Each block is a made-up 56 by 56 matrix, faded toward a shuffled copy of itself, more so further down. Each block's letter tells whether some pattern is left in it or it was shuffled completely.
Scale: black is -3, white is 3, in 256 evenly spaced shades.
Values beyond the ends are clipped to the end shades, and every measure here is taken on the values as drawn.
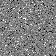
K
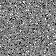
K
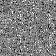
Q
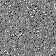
K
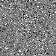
K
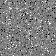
Q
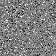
Q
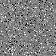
Q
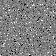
K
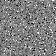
Q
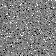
K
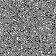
K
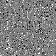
Q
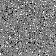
Q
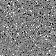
Q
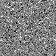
K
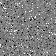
K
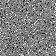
K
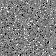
K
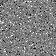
K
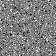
Q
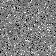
K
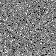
K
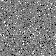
K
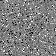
K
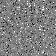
Q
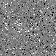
Q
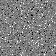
K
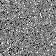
K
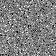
K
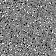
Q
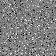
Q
